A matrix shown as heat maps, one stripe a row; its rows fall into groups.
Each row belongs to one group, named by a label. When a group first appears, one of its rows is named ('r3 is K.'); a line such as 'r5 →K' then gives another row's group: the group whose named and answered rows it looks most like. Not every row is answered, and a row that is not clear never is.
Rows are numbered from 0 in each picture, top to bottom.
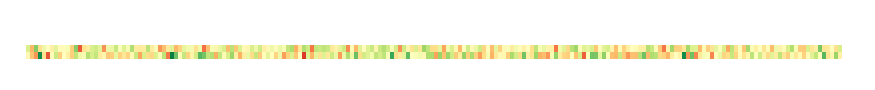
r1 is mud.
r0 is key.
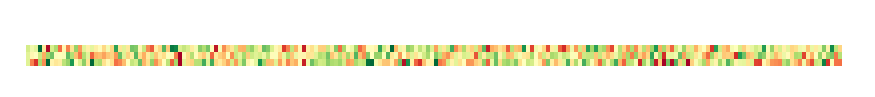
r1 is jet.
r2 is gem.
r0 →mud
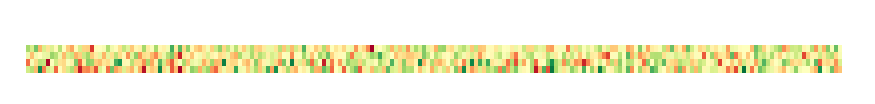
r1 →jet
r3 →jet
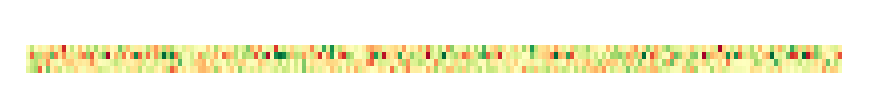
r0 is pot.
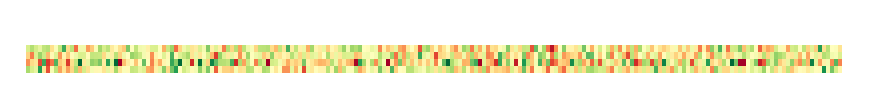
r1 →mud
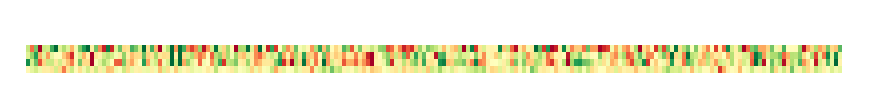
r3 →pot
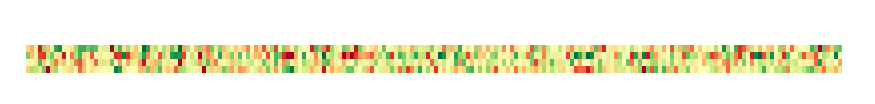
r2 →jet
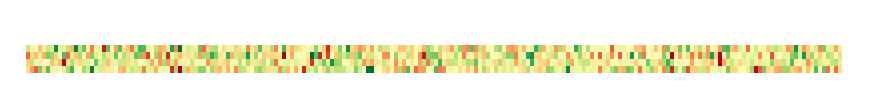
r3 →gem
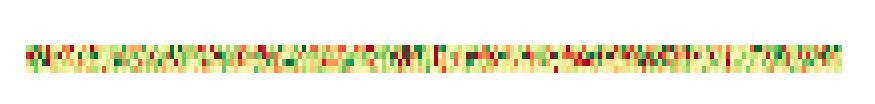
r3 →key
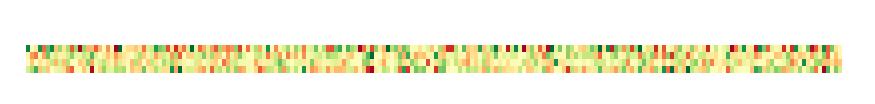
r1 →gem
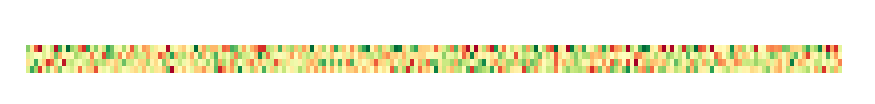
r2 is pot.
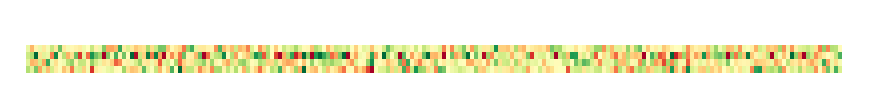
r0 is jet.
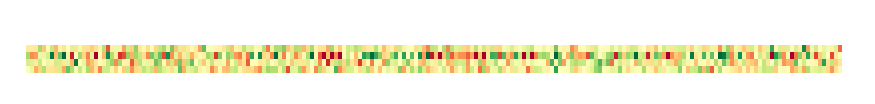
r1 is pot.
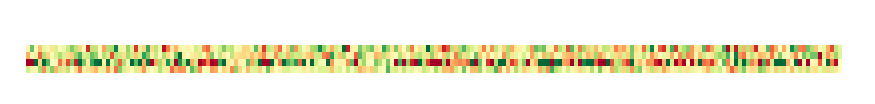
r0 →key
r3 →jet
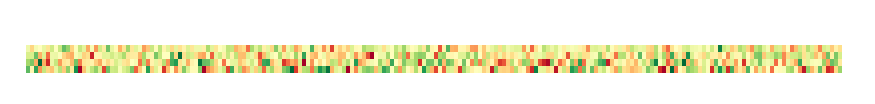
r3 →key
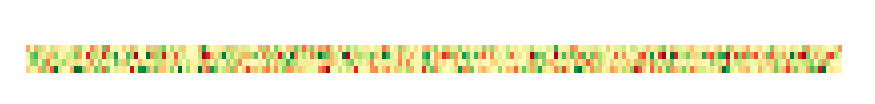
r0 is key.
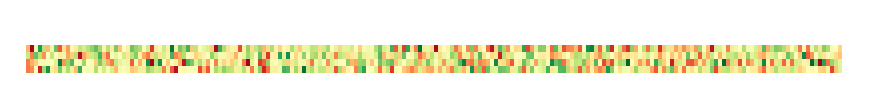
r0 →mud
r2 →jet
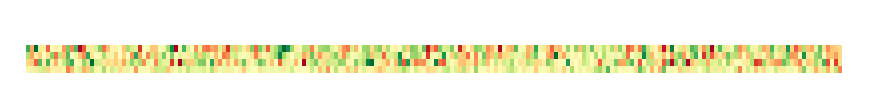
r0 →key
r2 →gem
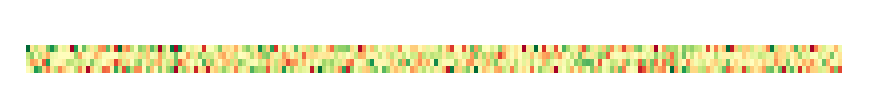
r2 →gem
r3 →key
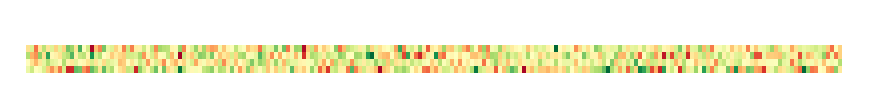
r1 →gem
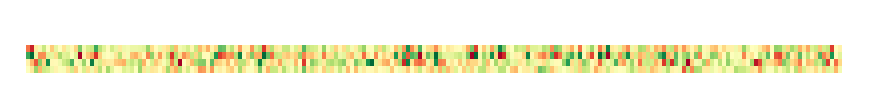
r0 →mud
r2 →gem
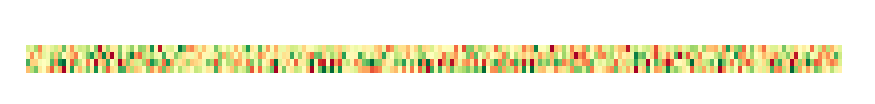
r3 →pot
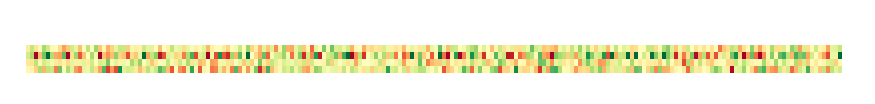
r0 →pot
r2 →mud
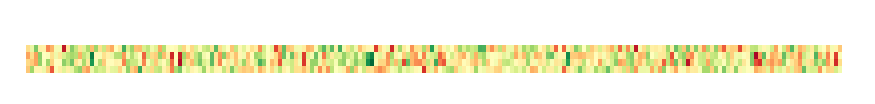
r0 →pot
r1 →gem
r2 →gem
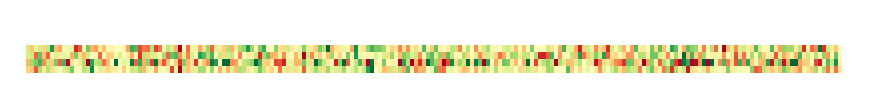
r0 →jet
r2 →key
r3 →gem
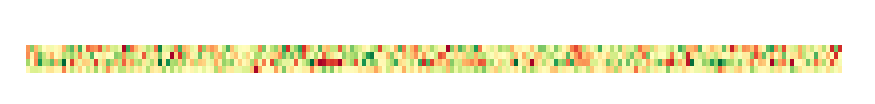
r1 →gem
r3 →pot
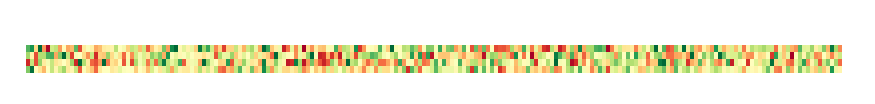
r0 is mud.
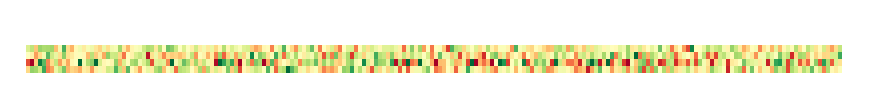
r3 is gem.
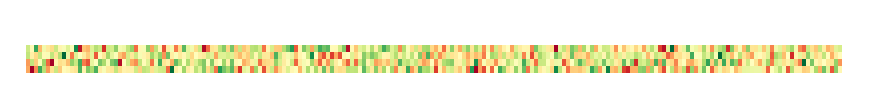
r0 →key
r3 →mud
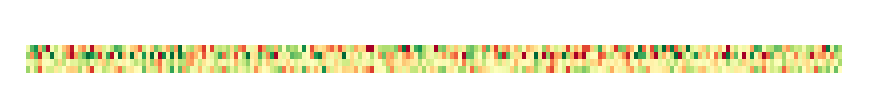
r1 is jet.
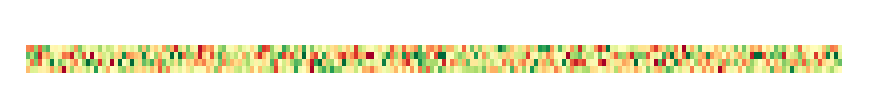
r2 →jet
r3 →pot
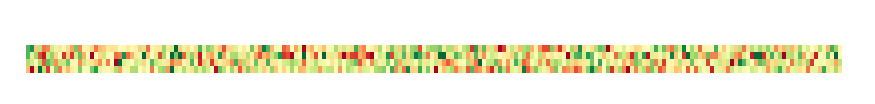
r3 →mud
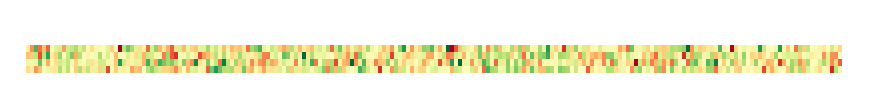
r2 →pot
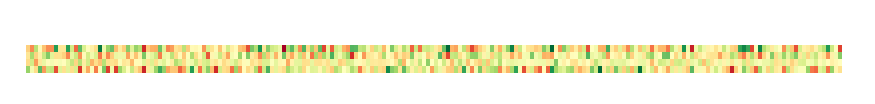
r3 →jet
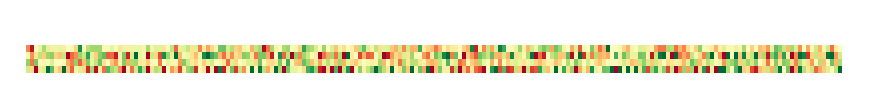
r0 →mud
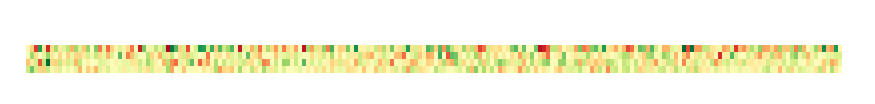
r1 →pot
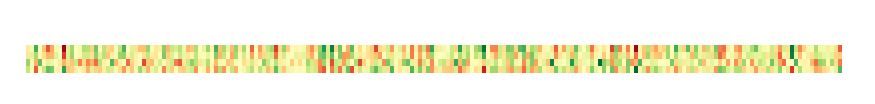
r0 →pot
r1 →pot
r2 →jet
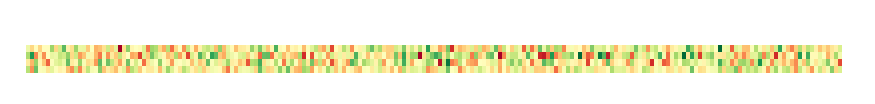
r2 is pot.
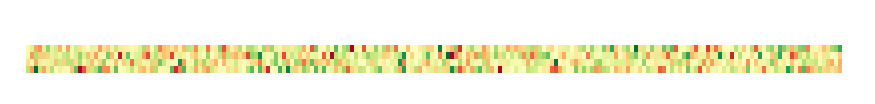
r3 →key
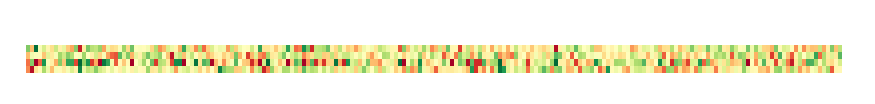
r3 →mud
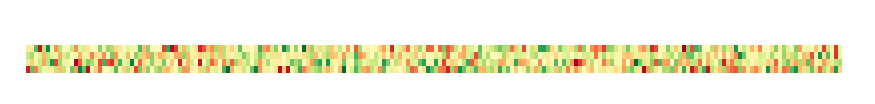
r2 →jet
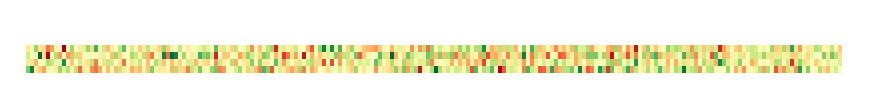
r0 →pot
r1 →mud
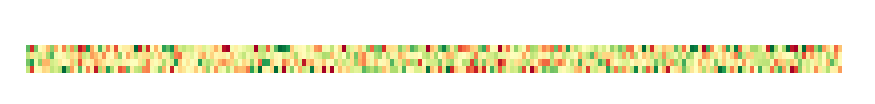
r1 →jet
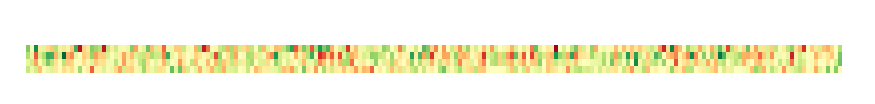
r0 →key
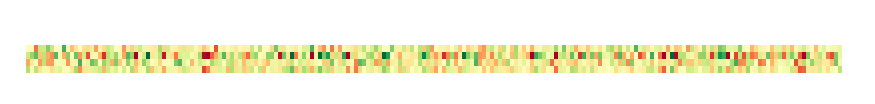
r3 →key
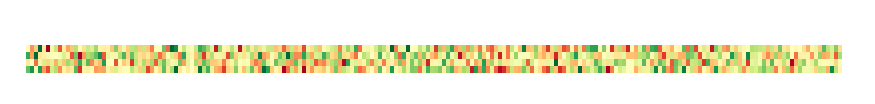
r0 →mud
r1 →key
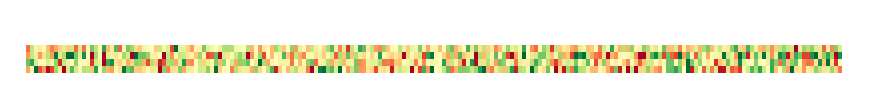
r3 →pot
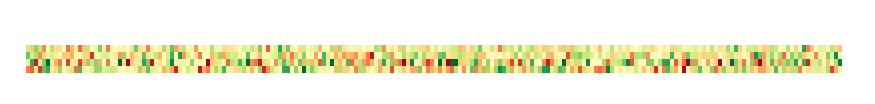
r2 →pot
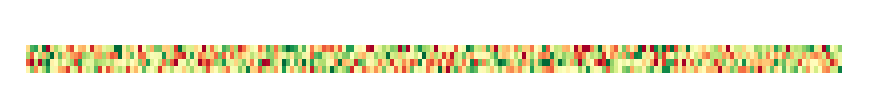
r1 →jet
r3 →pot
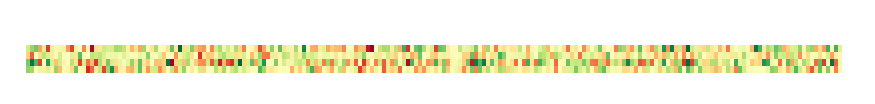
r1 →mud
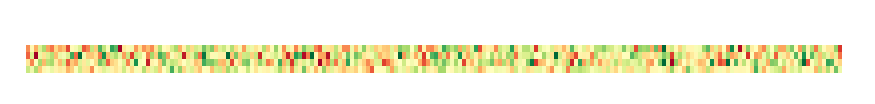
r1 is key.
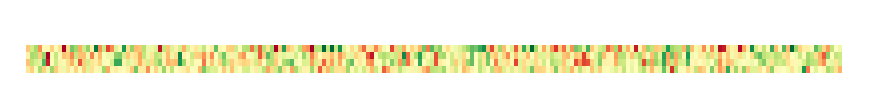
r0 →pot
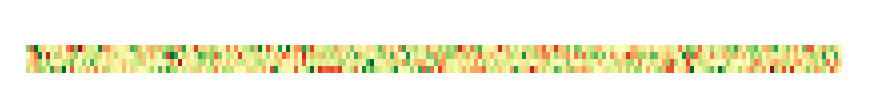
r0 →key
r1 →mud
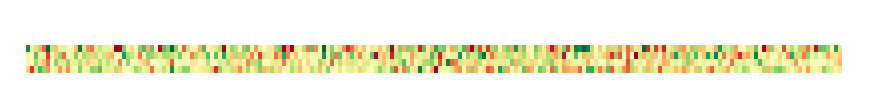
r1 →pot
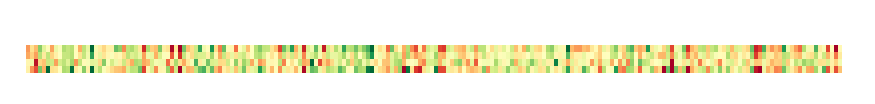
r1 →gem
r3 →gem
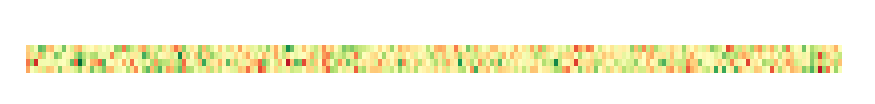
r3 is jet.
